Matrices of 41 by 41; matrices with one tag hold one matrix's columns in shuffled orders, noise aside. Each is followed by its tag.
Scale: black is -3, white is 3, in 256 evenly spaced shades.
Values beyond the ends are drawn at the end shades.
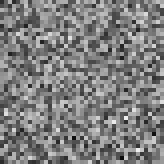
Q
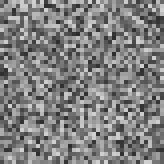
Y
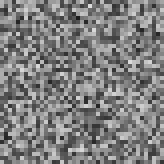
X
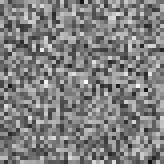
Q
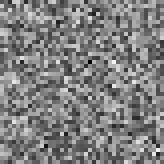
Q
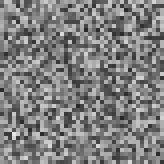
Y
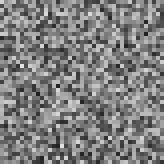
Q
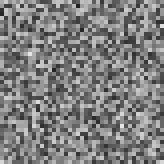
Y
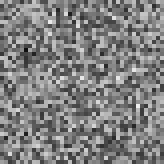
Q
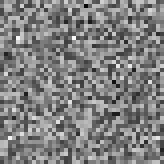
Y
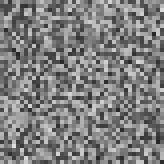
X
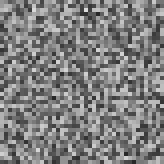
X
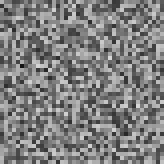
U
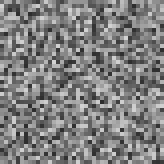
X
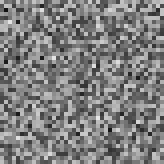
Y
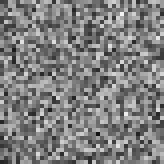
Q
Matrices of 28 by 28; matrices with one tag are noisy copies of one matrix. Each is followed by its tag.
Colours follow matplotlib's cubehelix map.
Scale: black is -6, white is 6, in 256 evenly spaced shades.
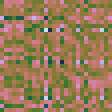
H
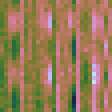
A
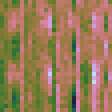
A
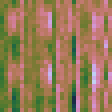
A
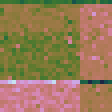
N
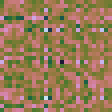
H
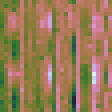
A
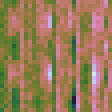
A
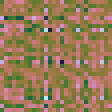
H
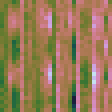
A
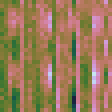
A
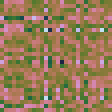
H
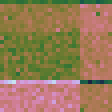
N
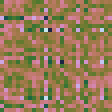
H
